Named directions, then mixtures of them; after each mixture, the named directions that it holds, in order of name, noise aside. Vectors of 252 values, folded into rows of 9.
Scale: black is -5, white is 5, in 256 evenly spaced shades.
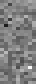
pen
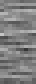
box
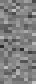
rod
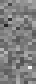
pen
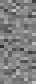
rod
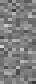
pen, rod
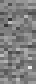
box, pen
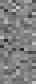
rod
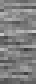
box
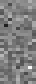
pen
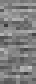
box, pen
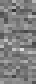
box, rod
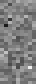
pen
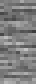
box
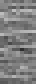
box, rod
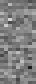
box, pen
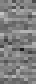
box, rod
